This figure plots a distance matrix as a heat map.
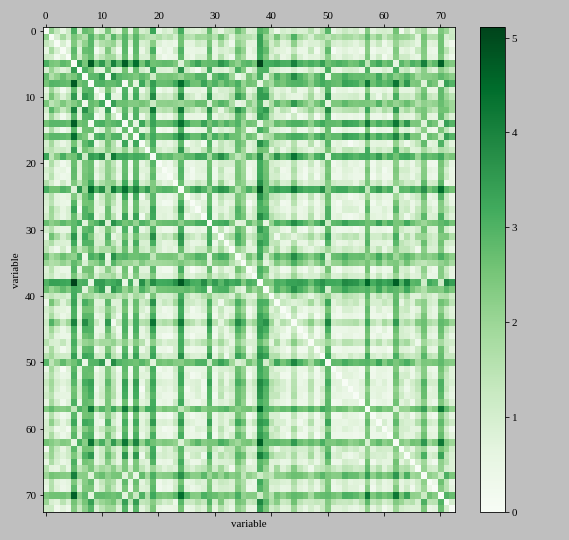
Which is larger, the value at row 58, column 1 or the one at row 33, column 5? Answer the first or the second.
the second
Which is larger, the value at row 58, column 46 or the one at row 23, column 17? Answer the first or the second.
the second
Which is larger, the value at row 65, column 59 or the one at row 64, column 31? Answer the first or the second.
the second
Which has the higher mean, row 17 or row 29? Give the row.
29
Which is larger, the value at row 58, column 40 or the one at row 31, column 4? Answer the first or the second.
the second
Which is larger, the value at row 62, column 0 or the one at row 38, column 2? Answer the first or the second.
the second
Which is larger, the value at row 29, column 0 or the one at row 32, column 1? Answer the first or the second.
the first
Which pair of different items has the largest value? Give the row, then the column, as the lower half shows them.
38, 5
